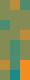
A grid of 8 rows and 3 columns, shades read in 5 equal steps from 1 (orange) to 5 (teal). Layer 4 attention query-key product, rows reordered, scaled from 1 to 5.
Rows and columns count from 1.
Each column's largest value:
4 5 4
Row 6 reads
3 4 3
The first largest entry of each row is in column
3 1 1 1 2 2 2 2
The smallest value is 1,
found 2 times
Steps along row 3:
down same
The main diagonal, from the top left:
3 3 3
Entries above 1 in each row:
3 3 3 3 3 3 2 2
